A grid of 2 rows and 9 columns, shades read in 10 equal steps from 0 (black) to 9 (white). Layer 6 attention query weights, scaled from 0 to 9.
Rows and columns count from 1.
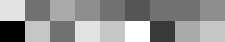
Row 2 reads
0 7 4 8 7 9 2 6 7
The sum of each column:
8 11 10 13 11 12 6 10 12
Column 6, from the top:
3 9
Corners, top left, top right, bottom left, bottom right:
8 5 0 7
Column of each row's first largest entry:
1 6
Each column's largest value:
8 7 6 8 7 9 4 6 7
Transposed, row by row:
8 0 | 4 7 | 6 4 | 5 8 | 4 7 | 3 9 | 4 2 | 4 6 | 5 7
